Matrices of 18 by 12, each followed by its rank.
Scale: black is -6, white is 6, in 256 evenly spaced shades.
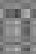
one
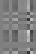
one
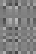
one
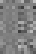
two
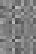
two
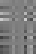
one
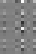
one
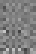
two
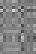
two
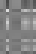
one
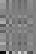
one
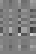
one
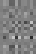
two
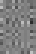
two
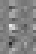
two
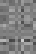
two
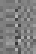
two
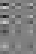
one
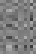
two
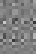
two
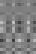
one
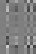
one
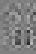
two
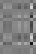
one
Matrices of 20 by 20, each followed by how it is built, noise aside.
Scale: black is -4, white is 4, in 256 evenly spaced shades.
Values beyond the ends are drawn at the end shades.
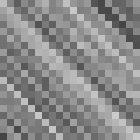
Toeplitz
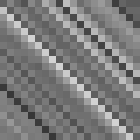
Toeplitz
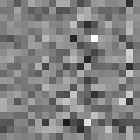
low rank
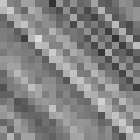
Toeplitz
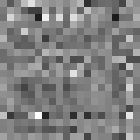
low rank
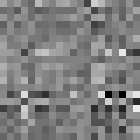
low rank
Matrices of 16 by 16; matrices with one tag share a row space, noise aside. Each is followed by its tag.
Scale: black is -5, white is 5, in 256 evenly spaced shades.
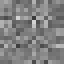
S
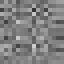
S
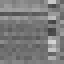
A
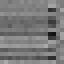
A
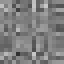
S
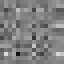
S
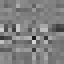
S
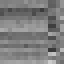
A
